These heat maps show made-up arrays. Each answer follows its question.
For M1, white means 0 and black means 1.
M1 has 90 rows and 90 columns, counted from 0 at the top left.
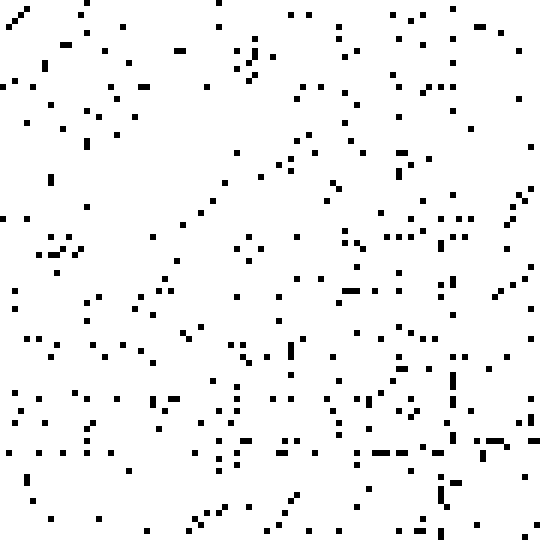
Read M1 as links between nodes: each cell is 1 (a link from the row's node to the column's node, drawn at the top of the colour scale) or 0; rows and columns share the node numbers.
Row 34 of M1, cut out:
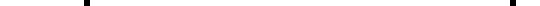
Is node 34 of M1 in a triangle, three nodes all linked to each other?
no
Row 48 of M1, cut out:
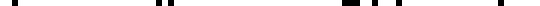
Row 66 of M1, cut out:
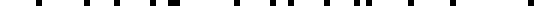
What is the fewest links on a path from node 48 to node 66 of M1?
1
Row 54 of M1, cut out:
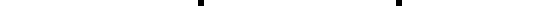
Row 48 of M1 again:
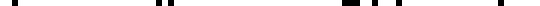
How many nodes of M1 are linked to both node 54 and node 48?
1
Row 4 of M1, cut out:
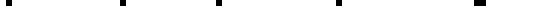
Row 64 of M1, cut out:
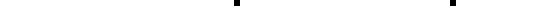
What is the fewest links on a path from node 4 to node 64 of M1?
3
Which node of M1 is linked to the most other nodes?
node 75
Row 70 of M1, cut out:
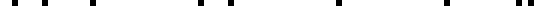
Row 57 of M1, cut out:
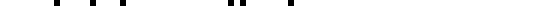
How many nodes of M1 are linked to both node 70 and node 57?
2
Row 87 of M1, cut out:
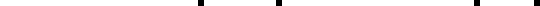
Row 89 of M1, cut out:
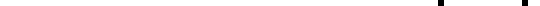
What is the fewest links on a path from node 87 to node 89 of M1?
1
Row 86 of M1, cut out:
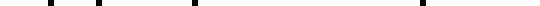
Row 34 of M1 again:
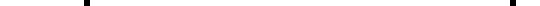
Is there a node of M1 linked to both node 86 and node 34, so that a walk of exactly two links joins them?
no
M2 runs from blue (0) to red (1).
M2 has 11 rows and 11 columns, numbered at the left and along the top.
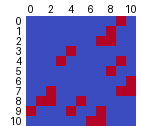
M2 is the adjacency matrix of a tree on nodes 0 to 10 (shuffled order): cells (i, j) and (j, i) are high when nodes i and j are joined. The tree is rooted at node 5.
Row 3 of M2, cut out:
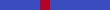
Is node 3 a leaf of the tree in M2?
yes
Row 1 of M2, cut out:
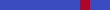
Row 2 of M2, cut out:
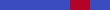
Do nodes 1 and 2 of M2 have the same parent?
yes
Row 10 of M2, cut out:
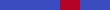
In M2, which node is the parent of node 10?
7
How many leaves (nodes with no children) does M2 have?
4
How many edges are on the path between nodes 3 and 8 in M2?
5
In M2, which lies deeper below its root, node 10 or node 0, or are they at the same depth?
node 0
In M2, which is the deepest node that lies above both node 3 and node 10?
7
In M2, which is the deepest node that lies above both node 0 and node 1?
8
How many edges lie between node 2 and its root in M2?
2
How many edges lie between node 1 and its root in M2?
2
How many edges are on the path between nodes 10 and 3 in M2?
4
